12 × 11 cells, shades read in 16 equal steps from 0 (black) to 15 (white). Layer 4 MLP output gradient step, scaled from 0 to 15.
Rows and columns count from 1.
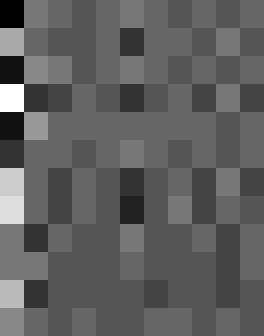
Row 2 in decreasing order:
10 7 6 6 6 6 5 5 5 5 3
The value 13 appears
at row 8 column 1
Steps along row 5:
up down same same same same same same down up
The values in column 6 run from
2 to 7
